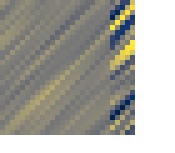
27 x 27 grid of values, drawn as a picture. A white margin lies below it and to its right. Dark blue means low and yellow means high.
Roughest part: top right. Grain: diagonal, up to the right. Mirror symmetry: none. Seam: vertical, 80% of the way across, the left part calmer.
